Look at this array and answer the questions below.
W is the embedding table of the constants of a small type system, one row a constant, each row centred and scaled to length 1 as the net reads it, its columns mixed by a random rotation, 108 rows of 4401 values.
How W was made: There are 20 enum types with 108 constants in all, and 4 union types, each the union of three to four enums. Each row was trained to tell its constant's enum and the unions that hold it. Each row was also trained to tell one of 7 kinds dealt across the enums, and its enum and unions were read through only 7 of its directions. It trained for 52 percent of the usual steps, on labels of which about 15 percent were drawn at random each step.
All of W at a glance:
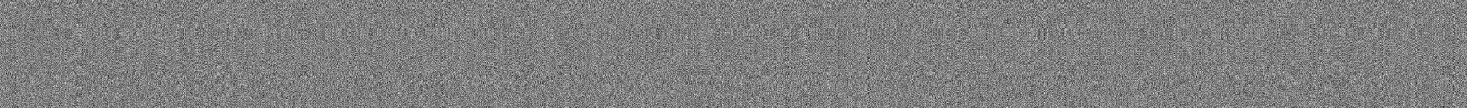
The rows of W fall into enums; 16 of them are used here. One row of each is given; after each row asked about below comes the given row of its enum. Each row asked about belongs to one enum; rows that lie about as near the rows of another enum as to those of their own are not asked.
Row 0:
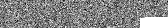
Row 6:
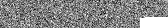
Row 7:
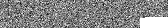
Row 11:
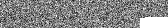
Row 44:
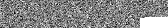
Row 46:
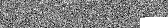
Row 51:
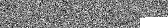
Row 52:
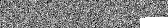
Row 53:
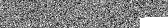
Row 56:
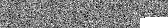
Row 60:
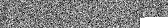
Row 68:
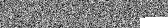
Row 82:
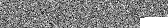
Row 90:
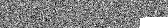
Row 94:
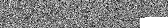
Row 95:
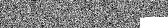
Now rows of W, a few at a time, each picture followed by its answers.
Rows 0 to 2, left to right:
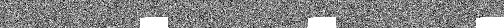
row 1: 90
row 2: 46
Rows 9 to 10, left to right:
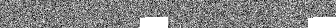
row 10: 52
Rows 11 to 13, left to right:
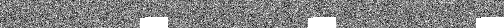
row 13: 56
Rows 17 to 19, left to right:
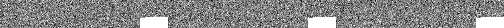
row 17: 68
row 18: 6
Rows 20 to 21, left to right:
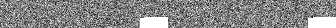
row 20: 0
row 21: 68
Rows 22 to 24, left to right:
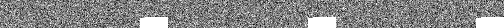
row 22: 0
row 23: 60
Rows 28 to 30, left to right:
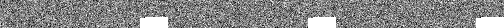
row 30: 7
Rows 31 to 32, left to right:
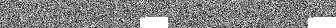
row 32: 46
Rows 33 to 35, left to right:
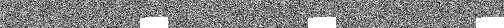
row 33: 7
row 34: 56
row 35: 7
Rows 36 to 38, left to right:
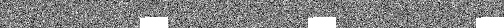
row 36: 53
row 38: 7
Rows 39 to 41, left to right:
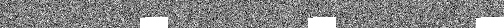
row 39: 68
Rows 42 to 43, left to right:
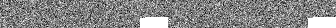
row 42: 52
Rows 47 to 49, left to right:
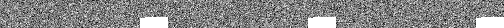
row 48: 44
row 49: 52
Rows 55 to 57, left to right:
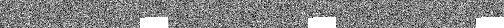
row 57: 90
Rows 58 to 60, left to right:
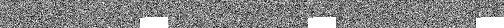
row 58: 90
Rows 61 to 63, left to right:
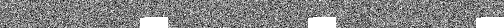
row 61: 0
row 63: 46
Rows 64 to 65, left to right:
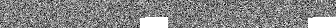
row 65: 44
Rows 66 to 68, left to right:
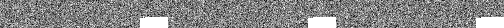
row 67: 52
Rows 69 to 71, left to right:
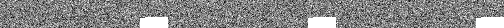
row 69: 11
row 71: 11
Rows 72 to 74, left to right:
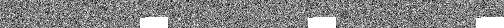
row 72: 44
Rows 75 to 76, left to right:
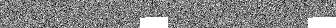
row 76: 0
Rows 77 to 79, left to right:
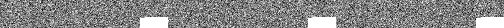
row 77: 0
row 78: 53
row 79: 46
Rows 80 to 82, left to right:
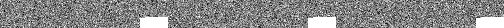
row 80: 53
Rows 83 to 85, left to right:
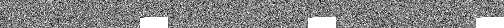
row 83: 82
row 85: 53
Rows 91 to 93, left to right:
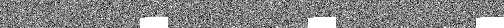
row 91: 7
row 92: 90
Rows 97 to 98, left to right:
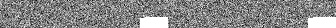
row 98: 52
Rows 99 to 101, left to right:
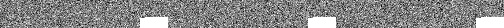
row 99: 60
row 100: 56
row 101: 44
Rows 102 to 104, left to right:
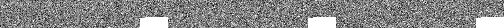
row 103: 44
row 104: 82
